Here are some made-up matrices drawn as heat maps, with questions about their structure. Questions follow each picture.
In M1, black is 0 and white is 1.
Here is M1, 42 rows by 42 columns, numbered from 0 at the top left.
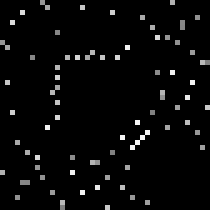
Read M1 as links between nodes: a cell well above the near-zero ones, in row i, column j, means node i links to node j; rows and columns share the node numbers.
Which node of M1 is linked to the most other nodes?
node 11
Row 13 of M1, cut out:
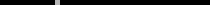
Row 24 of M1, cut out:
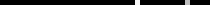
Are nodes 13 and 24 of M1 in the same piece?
no
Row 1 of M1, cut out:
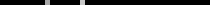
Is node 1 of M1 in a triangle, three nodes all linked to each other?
no
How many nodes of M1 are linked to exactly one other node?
6
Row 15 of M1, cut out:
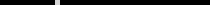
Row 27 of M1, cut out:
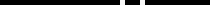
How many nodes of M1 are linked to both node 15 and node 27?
0
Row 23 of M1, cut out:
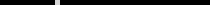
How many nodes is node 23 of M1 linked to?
1
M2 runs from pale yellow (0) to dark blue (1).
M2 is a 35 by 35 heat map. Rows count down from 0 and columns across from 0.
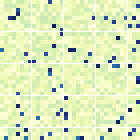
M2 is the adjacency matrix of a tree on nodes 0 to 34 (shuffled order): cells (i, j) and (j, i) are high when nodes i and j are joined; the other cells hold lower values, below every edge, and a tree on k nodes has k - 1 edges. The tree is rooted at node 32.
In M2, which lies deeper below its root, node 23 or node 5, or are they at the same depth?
the same depth
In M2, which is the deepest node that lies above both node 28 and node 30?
16
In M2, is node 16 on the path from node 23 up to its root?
no
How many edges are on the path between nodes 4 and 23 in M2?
1
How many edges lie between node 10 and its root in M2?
3
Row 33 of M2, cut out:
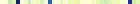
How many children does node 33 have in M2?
2
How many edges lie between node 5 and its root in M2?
3
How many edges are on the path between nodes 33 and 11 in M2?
4
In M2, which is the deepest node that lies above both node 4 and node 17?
33
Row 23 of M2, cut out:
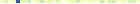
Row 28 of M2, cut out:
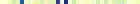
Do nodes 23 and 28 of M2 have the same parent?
no
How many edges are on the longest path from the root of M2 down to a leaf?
3
